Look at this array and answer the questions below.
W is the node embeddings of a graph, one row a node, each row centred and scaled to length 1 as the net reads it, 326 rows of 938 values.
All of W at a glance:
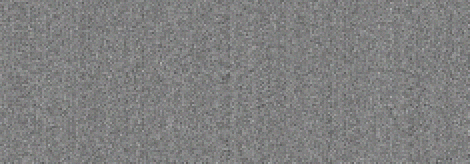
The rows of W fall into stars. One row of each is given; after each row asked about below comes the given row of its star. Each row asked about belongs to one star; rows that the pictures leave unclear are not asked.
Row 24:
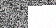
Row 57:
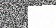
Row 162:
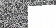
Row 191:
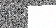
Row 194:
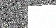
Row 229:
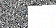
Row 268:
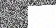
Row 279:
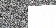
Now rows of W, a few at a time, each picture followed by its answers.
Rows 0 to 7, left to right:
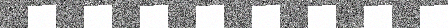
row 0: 268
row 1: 229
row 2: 268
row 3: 191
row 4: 279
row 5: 57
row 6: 162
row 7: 57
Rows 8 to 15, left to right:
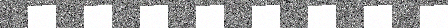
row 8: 162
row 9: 229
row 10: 268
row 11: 279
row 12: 268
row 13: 279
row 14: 162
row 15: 194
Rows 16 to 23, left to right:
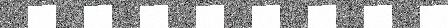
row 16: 194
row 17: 24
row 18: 194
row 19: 191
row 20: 194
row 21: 229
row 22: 268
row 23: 191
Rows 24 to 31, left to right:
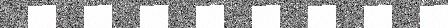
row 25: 268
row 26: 194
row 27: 191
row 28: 162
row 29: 279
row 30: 191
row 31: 229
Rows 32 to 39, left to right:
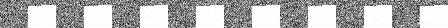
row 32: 279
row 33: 229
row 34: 57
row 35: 191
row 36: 229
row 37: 279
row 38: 191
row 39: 162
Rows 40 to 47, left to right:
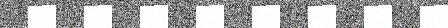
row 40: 57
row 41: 279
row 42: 24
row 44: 162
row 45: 162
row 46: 24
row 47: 229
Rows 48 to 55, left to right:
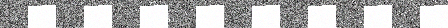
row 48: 229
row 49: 191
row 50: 268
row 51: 268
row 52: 191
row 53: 194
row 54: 191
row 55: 229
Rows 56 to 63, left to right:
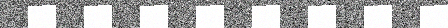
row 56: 57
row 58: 162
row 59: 279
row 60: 279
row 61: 268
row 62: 24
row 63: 24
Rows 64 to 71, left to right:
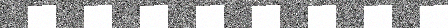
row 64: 57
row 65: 279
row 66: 162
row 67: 24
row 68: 57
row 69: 229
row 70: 191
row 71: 194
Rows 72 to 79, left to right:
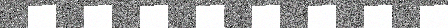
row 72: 24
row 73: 57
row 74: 229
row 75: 194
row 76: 191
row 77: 229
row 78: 194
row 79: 279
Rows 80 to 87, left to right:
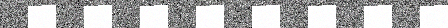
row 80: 229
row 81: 57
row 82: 57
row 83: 268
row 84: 24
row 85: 268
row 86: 279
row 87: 57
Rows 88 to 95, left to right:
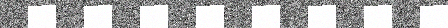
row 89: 162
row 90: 24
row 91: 194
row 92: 279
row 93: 191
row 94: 57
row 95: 268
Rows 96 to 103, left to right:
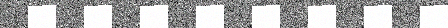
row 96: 229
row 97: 57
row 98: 229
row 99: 279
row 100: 229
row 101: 194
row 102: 162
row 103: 162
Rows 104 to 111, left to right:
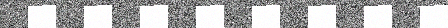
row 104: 24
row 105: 268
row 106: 194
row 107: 57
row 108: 194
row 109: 268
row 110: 162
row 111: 191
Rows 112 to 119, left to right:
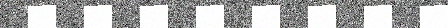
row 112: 191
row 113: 194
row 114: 57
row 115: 24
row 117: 57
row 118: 279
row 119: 57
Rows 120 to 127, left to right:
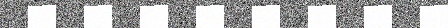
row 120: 57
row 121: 229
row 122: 279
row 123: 268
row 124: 57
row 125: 279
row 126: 162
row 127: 229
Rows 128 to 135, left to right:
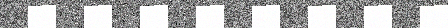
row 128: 191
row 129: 24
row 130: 162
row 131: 57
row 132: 194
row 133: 162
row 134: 24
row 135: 194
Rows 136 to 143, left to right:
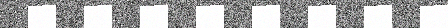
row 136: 24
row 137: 191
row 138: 57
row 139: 24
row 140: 24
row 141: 268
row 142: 268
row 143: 268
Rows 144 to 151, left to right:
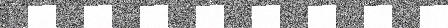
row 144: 191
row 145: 194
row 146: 268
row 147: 194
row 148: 57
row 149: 229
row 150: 229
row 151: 279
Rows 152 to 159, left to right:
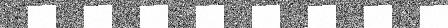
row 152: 191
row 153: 162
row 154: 229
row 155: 279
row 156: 24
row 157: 162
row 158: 162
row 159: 191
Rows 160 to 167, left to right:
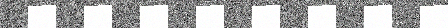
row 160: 191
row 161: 191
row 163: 24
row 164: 162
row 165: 279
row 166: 162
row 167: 194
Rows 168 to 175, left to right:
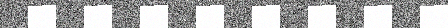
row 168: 229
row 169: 268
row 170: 268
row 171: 229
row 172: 57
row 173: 191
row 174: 191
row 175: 229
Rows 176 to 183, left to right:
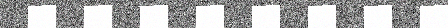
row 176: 268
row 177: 279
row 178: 191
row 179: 279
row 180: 194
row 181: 24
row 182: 162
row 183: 191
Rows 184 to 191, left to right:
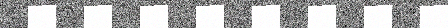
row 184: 268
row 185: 279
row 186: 24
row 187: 268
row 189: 194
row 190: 268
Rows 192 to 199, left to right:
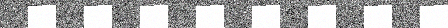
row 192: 162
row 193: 162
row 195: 191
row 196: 194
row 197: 268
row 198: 229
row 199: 162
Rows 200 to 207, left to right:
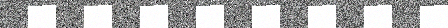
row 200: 279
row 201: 279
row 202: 268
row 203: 229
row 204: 162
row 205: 191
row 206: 194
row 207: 162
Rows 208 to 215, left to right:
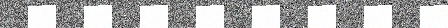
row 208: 279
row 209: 191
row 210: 279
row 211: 191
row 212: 279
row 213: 57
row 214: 194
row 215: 57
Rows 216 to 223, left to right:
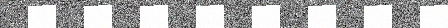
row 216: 24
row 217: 162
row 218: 268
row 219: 268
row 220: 57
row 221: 229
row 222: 268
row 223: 229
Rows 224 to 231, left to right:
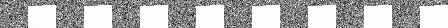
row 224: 24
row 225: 279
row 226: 268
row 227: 229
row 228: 229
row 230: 191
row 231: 162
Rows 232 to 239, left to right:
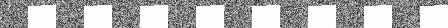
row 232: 268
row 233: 268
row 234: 279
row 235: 24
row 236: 191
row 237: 279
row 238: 191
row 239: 162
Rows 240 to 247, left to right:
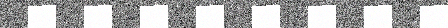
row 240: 194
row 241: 194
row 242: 191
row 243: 268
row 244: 162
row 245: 191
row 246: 57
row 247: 279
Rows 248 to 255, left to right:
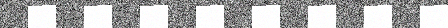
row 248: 24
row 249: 191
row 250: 279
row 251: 24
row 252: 162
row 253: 279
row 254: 194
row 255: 229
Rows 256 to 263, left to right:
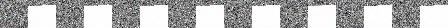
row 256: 268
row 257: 279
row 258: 57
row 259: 194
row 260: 268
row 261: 279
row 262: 268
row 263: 191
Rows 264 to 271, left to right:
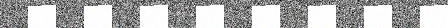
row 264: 268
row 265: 162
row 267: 191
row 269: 191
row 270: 57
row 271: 279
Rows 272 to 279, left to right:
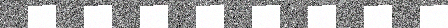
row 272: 279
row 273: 57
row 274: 268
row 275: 24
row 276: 24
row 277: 57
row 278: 57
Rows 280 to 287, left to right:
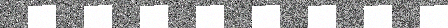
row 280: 229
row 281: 24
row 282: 229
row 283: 279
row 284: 162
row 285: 268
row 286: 191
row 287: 279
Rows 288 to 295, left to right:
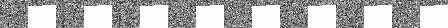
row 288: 57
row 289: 191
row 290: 191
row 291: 279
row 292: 162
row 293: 191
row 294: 268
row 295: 229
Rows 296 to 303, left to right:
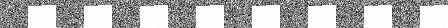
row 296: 268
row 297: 194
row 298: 57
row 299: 268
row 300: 162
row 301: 162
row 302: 229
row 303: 191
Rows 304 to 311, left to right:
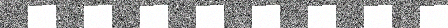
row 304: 162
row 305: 279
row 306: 194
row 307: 268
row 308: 162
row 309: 279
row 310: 194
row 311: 191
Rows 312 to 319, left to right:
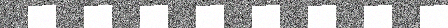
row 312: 24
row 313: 57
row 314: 279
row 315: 162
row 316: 229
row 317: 279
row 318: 279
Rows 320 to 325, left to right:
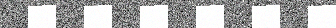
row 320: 268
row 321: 279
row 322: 279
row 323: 24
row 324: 229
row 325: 268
